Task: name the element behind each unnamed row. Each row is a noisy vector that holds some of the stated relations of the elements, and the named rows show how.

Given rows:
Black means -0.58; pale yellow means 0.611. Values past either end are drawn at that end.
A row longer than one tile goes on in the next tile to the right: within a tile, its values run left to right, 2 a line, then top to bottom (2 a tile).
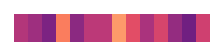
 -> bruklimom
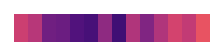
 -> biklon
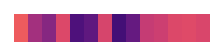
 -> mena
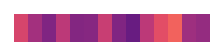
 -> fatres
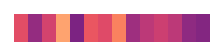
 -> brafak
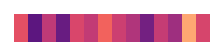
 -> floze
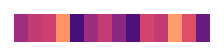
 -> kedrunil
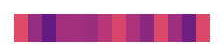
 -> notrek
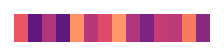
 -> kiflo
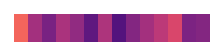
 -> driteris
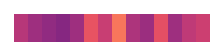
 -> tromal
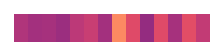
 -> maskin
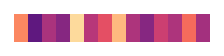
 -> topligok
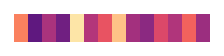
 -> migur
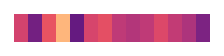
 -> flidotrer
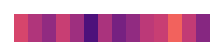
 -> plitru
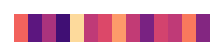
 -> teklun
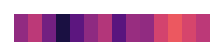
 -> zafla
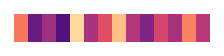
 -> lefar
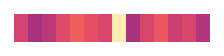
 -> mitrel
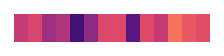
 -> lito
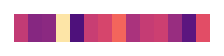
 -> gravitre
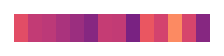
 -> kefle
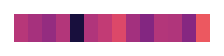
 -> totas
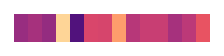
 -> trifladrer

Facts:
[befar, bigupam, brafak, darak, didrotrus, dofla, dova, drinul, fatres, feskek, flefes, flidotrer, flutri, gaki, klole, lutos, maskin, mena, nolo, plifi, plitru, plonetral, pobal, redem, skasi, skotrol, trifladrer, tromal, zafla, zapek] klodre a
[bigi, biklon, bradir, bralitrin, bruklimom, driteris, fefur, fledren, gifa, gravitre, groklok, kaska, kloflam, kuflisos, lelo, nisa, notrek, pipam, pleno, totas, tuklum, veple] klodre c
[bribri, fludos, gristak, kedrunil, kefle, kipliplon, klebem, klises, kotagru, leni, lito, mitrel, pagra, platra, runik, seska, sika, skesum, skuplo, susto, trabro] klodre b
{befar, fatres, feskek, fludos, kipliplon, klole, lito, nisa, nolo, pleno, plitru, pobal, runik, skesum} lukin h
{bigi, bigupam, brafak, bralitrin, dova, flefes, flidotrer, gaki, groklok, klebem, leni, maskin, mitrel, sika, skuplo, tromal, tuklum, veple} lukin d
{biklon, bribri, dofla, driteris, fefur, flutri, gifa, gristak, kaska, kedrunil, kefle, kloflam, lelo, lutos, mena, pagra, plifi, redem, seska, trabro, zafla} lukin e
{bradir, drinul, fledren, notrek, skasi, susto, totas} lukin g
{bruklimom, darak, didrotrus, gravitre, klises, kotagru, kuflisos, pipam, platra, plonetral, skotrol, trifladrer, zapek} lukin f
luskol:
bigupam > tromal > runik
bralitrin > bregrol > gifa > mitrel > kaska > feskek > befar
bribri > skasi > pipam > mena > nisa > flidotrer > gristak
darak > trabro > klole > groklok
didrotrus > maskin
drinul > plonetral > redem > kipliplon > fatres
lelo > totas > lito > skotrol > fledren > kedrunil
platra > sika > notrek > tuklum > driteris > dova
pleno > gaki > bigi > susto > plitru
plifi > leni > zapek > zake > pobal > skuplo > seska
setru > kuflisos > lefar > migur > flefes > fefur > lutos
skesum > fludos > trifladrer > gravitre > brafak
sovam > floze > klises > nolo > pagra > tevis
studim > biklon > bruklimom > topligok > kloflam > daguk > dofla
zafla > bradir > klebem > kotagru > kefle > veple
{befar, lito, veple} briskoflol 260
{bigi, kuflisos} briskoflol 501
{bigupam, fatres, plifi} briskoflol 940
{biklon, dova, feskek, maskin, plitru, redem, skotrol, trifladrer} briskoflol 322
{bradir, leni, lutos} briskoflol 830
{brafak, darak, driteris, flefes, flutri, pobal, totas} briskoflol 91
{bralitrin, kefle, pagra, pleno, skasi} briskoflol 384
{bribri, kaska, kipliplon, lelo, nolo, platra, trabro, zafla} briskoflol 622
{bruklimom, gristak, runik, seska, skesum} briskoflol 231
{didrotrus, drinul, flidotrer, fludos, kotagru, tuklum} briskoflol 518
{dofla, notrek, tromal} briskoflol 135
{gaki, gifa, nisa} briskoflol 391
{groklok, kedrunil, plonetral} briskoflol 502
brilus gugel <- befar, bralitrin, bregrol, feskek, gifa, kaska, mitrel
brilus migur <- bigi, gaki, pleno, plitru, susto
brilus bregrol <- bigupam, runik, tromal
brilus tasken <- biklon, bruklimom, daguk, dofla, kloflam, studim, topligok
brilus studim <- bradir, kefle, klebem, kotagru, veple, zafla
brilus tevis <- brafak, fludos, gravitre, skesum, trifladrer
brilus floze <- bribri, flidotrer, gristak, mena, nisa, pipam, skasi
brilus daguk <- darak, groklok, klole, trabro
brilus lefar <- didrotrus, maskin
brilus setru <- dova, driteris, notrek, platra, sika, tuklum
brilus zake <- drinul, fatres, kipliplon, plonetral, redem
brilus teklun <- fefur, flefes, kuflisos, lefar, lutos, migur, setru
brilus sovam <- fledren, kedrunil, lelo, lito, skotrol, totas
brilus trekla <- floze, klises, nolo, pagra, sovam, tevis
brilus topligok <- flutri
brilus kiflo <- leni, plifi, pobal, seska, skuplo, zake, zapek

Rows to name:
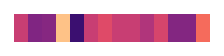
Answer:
pipam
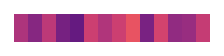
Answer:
bralitrin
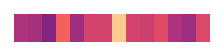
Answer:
zapek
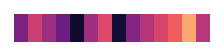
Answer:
bribri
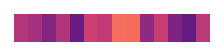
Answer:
kuflisos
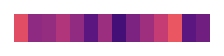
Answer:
fefur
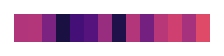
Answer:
pleno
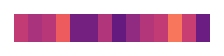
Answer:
feskek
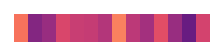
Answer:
tuklum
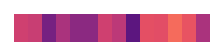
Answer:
kipliplon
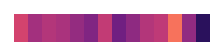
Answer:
lutos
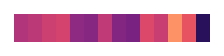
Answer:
seska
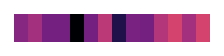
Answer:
lelo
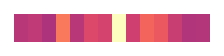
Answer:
kotagru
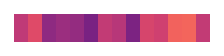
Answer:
runik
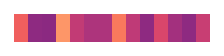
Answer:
groklok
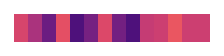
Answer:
nolo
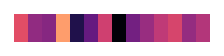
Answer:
nisa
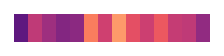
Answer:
platra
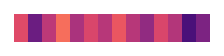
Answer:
veple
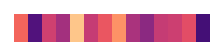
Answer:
daguk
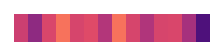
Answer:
dova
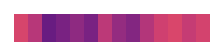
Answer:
klole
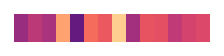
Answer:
klises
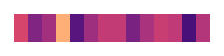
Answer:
fledren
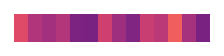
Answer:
pobal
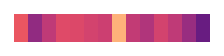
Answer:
flefes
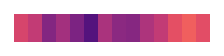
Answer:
redem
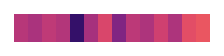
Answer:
skasi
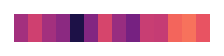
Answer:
fludos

